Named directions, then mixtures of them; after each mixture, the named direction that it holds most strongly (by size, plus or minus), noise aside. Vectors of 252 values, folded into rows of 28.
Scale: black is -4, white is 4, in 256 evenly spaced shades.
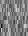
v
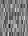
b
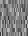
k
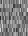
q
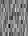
b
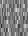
v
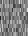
q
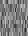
k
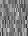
k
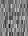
b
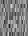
b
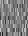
k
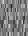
b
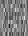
b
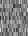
q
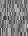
v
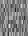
b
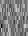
v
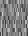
k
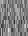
v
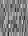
b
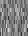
k
